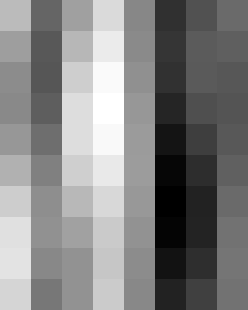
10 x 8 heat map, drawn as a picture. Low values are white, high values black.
Average level on the scale: 50%. Calmest part: top right. Ninth with the lowest average: centre. Grain: streaks running down.
